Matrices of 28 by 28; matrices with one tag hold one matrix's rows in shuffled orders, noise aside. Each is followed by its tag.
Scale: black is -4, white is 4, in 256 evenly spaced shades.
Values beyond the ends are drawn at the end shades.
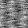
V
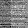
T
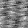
V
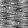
V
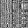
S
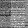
T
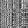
S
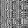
S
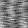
V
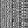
S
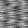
V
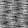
V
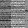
T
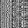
S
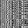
S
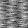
V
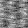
V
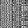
S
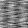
V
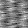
V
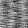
V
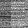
T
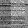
T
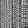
S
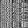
S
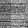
T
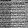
T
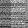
T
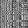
S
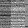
T
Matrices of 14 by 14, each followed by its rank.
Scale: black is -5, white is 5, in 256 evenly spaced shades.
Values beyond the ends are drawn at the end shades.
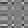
one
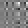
one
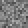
full rank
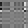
one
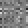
two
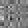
two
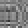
two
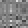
two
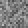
full rank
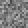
full rank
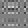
one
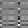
one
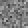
full rank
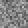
full rank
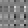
one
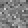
full rank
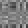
two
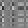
one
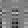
one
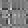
two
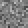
full rank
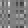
one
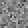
full rank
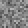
full rank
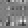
two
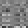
two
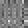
two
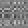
two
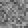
full rank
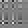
one
